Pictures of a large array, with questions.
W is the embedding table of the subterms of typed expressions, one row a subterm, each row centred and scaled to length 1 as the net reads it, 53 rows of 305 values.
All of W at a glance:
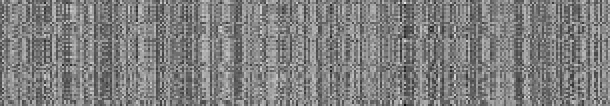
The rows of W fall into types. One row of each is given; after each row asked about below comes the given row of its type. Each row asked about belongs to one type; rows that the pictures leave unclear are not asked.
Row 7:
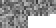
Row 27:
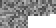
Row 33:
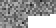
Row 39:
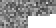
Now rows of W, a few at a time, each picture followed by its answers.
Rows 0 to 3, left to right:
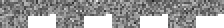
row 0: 7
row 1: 27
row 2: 33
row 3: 7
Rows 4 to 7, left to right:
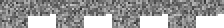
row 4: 33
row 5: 7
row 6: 33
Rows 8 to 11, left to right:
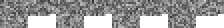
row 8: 39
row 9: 7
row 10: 7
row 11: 39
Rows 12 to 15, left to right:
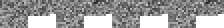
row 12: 27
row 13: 33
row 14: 39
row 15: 33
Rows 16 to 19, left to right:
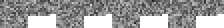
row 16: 39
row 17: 27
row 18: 33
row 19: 7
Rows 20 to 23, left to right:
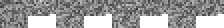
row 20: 7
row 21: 27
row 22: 7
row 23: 27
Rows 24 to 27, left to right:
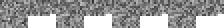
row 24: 33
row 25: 7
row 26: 27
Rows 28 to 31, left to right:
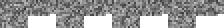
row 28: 7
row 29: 27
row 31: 39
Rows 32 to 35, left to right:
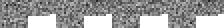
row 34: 7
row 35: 33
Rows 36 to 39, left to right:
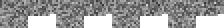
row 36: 27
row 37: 27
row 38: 27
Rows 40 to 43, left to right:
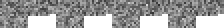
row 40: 39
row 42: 27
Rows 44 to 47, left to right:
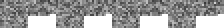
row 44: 39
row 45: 27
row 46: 39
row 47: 39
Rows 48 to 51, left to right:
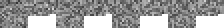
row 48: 7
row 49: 27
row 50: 39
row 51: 39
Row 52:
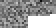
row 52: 39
